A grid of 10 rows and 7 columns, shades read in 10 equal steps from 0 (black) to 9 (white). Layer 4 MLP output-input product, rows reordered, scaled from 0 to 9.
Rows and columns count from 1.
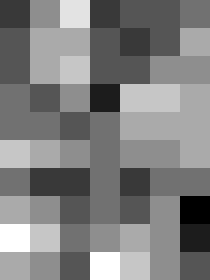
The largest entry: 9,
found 2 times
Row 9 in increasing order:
1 4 5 5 6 7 9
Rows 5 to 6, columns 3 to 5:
3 4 6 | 5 4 5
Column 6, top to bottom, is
3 3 5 7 6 5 4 5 5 5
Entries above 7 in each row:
1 0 0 0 0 0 0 0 1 1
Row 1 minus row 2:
-1 -1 2 -1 1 0 -2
